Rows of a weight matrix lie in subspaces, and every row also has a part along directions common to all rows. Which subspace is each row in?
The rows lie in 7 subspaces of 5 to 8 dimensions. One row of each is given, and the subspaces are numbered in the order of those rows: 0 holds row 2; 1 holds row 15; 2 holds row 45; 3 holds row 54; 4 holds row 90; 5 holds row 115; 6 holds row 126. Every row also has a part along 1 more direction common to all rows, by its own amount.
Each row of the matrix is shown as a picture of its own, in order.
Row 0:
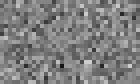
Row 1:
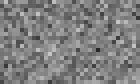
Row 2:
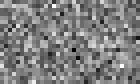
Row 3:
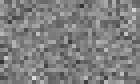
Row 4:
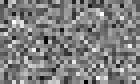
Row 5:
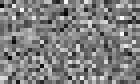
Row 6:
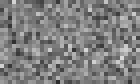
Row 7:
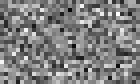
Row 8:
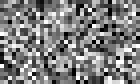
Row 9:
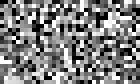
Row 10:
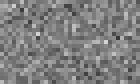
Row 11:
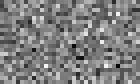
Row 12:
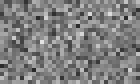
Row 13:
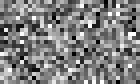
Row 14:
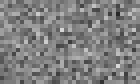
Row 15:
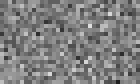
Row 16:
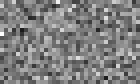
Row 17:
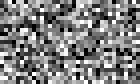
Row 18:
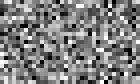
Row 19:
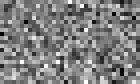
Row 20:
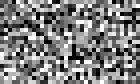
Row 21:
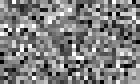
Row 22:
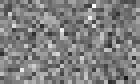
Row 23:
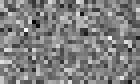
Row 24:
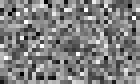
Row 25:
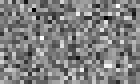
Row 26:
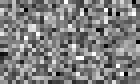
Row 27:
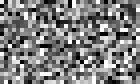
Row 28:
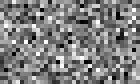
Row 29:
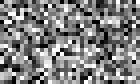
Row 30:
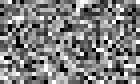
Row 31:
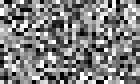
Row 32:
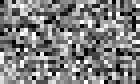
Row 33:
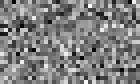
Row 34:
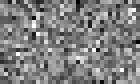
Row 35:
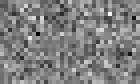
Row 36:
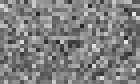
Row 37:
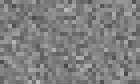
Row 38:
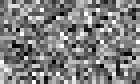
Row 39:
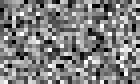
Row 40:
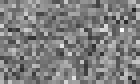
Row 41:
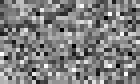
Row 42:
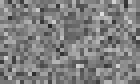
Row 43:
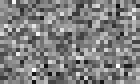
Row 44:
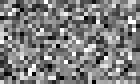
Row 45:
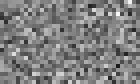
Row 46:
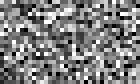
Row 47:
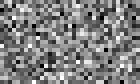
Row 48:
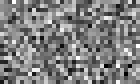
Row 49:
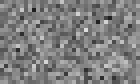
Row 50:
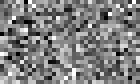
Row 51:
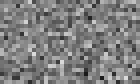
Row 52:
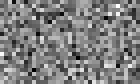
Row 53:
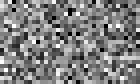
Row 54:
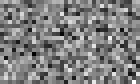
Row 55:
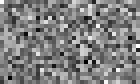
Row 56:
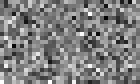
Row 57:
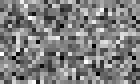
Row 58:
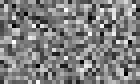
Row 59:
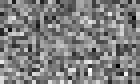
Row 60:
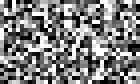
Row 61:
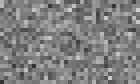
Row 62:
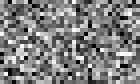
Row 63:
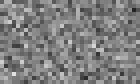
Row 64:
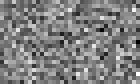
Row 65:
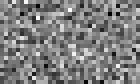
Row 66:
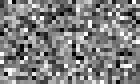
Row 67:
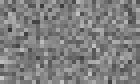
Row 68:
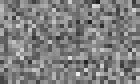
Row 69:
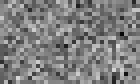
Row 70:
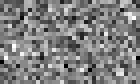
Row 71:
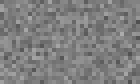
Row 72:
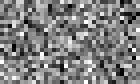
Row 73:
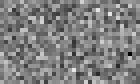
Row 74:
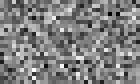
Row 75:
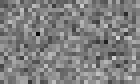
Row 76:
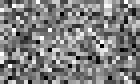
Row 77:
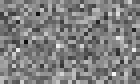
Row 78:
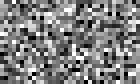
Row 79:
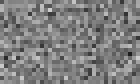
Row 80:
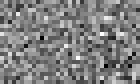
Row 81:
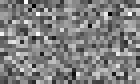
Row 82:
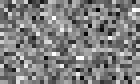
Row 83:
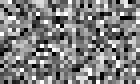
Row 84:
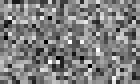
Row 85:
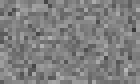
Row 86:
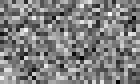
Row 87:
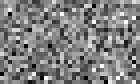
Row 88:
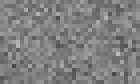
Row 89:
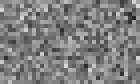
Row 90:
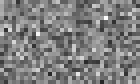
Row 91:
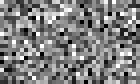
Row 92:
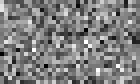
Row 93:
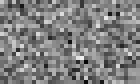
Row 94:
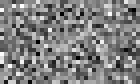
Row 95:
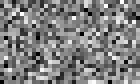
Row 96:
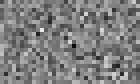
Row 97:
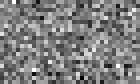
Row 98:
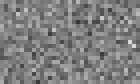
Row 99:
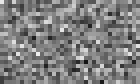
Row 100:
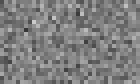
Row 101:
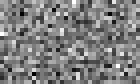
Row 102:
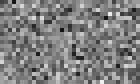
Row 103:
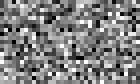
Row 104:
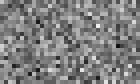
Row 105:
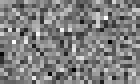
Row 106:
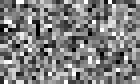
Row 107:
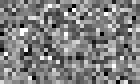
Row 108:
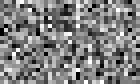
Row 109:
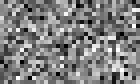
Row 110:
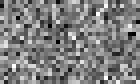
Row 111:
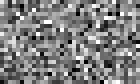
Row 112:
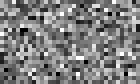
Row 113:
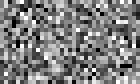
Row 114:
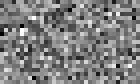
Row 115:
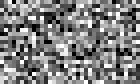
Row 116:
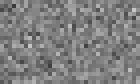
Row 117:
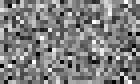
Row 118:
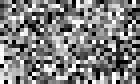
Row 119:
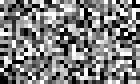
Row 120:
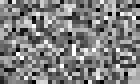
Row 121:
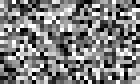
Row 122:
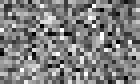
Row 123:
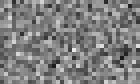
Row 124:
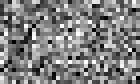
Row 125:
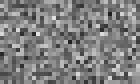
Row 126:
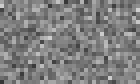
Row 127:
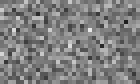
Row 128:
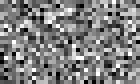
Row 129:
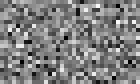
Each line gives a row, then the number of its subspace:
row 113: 2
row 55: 1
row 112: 6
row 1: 2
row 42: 5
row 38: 3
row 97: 0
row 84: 2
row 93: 1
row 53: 5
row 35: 0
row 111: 1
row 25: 1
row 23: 5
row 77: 2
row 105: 4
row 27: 1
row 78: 3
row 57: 0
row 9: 4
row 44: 6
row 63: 0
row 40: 3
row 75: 0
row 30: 0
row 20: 3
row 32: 1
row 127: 4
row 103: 4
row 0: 3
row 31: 0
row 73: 0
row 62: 2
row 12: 4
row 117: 4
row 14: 2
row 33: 2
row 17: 5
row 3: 0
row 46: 5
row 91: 0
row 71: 5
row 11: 5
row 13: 6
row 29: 0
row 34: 5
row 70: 3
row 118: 1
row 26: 6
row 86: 6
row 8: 4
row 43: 0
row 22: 3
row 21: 2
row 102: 4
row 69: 1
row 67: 5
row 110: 6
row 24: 6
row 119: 0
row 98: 3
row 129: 0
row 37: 3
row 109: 1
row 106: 4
